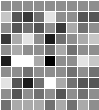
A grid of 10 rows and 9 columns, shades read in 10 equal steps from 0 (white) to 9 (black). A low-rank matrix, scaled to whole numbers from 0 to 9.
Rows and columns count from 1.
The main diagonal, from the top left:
4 6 5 4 5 4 5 6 4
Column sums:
43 41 41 43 44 43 43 41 41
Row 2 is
2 6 7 5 1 4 4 6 6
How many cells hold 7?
3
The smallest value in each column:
1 0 0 3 0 3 3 1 2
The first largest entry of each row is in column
1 3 6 5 5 5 3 3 2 1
